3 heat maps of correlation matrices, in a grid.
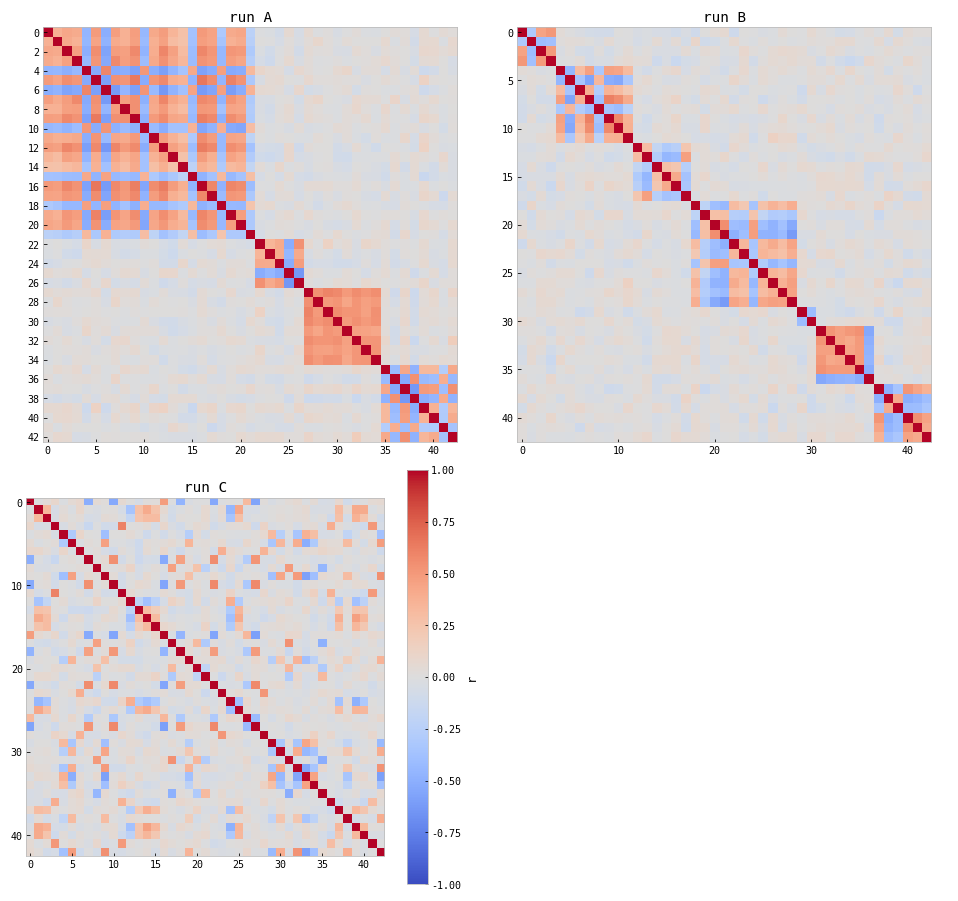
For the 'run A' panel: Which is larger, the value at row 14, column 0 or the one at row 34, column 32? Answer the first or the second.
the second
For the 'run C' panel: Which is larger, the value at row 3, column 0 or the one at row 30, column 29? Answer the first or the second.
the first
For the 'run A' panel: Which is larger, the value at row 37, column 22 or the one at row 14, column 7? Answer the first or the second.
the second
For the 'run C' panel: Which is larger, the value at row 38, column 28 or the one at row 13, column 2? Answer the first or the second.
the second
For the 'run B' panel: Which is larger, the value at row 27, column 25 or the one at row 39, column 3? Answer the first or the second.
the first
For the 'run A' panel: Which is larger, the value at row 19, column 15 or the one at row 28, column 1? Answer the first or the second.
the second
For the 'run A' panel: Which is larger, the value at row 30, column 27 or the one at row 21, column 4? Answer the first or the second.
the first
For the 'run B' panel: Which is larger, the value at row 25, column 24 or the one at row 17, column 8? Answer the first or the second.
the second
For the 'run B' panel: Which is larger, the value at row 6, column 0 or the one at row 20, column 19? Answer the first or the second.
the second
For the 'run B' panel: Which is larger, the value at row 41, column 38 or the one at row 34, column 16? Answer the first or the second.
the second
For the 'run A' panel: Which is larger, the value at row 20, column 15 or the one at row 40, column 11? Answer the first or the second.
the second
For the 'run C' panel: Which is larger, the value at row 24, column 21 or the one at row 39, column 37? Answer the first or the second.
the second
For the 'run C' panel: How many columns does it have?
43
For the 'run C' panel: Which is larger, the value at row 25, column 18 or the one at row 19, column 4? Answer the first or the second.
the first
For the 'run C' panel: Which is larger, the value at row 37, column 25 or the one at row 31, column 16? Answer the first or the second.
the first
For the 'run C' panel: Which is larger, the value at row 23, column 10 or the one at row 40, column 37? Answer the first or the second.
the second
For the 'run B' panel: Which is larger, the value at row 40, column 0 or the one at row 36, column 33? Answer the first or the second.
the first
